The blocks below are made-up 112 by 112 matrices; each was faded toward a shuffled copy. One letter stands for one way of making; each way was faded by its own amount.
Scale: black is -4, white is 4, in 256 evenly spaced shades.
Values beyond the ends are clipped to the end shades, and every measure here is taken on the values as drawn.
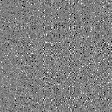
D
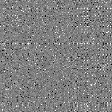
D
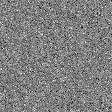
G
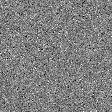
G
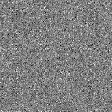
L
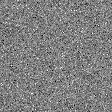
G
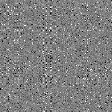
D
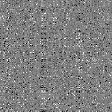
D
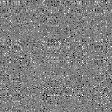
D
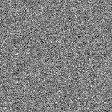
L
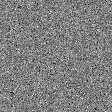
G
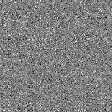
L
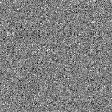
L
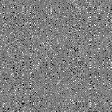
D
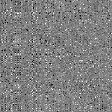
D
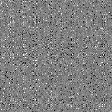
D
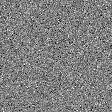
G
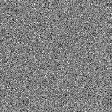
L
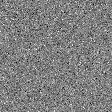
G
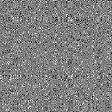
D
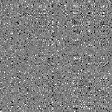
D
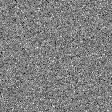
G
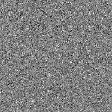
L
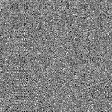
L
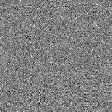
L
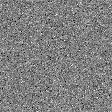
G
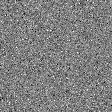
G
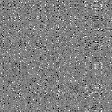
D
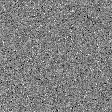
G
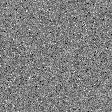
G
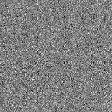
L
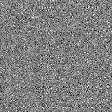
L
